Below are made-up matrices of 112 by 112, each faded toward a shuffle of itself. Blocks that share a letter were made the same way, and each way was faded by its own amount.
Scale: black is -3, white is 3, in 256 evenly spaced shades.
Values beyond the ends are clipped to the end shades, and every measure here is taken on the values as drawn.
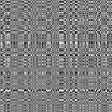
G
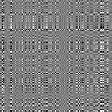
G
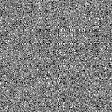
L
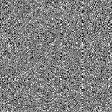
L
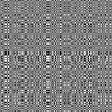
G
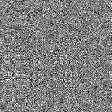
L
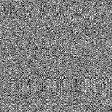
L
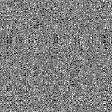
L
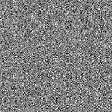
L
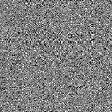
L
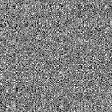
L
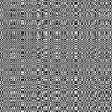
G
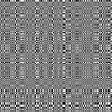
G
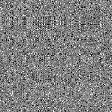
L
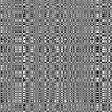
G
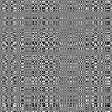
G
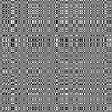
G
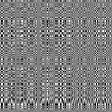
G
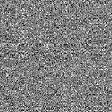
L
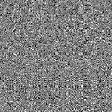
L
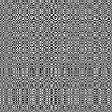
G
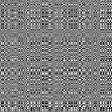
G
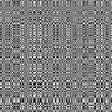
G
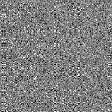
L
